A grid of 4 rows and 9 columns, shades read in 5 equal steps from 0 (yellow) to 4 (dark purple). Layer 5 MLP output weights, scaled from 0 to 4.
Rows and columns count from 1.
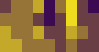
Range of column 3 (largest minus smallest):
0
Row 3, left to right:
1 2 2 1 3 3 1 2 3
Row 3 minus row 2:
-1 0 0 -2 -1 0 1 -1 0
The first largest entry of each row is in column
5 5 5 6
